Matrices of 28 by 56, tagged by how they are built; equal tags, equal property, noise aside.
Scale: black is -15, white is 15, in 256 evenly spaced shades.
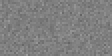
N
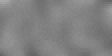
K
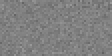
N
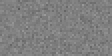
N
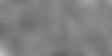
K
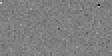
N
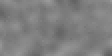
K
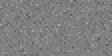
N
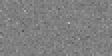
N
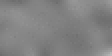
K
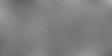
K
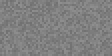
N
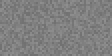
N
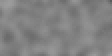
K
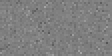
N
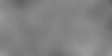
K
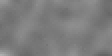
K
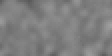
K
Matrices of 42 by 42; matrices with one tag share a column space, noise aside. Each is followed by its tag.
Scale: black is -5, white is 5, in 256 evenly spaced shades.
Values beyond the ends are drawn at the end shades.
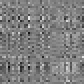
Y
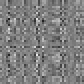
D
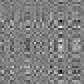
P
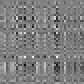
Y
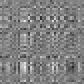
Y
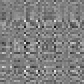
P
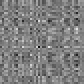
D
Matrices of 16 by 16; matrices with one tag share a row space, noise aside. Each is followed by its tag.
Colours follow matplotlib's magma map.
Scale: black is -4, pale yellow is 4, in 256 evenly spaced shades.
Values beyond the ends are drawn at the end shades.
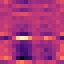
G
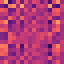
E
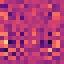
E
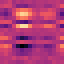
G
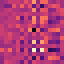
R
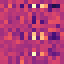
R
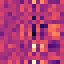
R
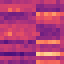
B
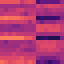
B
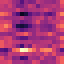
G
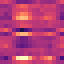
G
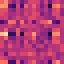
E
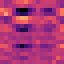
G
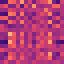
E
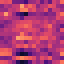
G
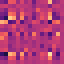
E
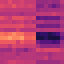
B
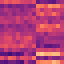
B
